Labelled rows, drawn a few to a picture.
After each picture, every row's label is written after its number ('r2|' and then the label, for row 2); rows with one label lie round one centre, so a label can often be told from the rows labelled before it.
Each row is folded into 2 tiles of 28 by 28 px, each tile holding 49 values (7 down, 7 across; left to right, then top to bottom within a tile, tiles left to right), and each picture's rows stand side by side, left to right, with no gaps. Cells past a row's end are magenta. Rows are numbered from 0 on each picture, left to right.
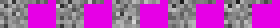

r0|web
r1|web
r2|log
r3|web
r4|web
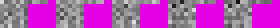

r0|log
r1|log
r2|log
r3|web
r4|web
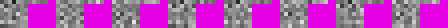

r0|web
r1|log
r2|log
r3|web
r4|web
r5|log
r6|web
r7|log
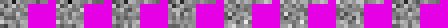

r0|web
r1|web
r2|web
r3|web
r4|log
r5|log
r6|log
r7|web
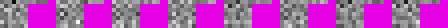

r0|web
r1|log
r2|log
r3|log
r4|web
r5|log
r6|web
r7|web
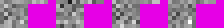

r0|log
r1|web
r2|log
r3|log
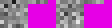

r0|web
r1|log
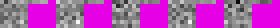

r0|log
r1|log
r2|web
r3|log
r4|web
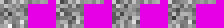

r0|log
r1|log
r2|log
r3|log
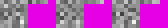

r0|log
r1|log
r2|log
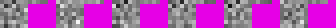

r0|web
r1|log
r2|web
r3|web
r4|web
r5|log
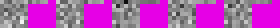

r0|log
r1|log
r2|web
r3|log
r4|web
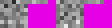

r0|web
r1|log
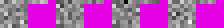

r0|log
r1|web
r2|web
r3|log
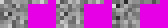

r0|log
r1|log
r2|web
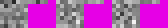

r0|web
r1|log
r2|log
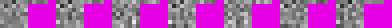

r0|web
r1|web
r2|log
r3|web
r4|log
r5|web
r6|web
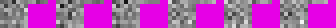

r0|web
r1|web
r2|web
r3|log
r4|log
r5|log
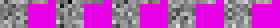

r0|log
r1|web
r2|web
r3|log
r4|log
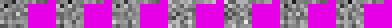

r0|web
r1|web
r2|web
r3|log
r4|log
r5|web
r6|web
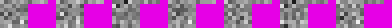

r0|log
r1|log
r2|web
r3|log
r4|log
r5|web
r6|log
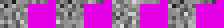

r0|web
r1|web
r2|log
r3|web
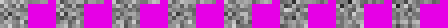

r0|log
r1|log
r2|log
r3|log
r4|log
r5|web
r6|web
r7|web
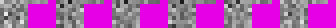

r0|log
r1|web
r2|web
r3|web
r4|web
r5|log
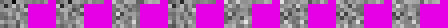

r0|web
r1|web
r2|log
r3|web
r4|log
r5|log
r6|log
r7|log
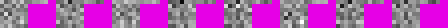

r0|log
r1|web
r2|log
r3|web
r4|web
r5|log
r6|web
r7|web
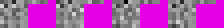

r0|web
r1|web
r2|web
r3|web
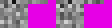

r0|web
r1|web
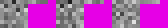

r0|web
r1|web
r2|log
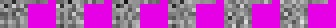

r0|web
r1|web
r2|web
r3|web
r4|log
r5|log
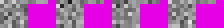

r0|log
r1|web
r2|web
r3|log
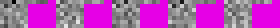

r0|web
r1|log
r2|web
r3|web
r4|log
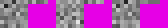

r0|web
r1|log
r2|web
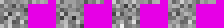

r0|log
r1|log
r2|log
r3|log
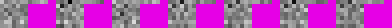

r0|log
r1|web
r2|log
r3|web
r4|web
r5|web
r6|web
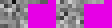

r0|web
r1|log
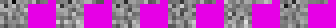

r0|web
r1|web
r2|web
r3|web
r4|log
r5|web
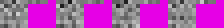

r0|web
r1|web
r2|web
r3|web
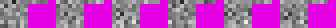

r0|web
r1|log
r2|log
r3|web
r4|log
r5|log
